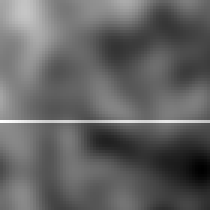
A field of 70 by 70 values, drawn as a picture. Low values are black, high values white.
Row 41 stands out from the rest. The bottom right is the ninth with the lowest average. Values rise toward the top left. The top left is the ninth with the highest average.
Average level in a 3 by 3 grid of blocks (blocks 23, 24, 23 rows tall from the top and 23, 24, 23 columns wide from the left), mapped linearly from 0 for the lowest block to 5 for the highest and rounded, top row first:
532 / 433 / 320
